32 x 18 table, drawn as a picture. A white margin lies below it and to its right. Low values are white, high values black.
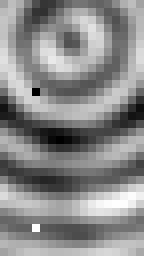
Slope: none. Lone odd cells: 2, 1 higher and 1 lower than their neighbours. Rings: centred on the top middle. Ninth with the lowest average: bottom right.
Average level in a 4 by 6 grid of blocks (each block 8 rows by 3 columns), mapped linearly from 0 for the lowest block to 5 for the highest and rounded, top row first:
132121 | 222223 | 345432 | 112100
